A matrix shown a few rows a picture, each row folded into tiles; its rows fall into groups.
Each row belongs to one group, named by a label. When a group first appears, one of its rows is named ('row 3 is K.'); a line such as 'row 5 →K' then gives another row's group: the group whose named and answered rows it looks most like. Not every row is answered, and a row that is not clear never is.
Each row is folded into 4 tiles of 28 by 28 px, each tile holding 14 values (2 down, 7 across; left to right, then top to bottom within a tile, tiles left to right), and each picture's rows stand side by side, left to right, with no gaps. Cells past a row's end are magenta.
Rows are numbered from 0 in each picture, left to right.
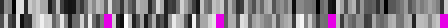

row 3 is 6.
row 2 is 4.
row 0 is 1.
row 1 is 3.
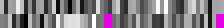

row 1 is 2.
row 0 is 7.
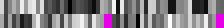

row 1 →7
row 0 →7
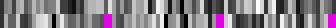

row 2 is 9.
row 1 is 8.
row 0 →1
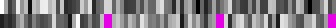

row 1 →4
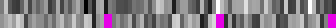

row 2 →8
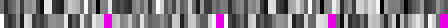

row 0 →3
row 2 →3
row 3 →7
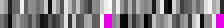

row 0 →2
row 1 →9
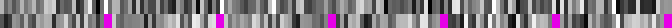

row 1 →6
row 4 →9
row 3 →8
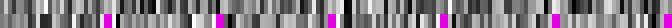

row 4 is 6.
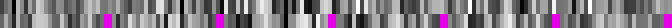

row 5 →1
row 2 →7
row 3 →1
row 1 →4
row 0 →1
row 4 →1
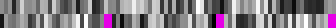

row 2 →7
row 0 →8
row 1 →8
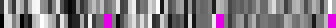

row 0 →1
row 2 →3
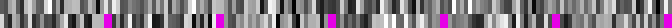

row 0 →3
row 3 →9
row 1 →2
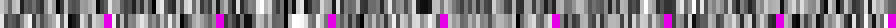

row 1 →4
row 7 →9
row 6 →1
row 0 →6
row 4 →6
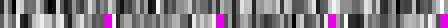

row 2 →2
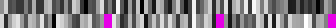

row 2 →7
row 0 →4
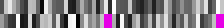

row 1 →6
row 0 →9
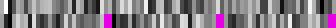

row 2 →8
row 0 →2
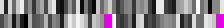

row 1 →3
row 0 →7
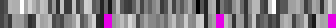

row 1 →4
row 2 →3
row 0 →8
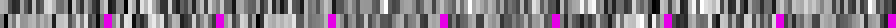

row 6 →2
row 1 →1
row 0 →4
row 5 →7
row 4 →8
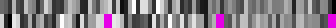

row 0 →3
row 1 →9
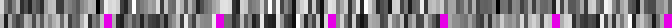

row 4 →6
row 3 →1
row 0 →6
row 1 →2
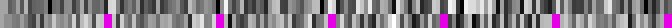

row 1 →6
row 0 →6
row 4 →2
